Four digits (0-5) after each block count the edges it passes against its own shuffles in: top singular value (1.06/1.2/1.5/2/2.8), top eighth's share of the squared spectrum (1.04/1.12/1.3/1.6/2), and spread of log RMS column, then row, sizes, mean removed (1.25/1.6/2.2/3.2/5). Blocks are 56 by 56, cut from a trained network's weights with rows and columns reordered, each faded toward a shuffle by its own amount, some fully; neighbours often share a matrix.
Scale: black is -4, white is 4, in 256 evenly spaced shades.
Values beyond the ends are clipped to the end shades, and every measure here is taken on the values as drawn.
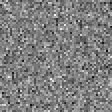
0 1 0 0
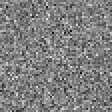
0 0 0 0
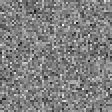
0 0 0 0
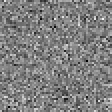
2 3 1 2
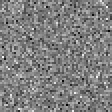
0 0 0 0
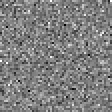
1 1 0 0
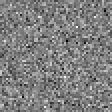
0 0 0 0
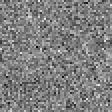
0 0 0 0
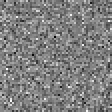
1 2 1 0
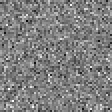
1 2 0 0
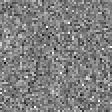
1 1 0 0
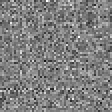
3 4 1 2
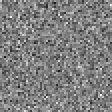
1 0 0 0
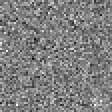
2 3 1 2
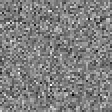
2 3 0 1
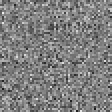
2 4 2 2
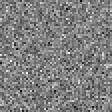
1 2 0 0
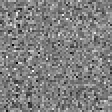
2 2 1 0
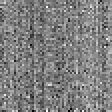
3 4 1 2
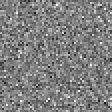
1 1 1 0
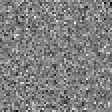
2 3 2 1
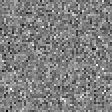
2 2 0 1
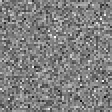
1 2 0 0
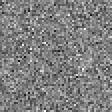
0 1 0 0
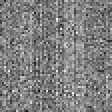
3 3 1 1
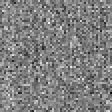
1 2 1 1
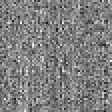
3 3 1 2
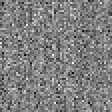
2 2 0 1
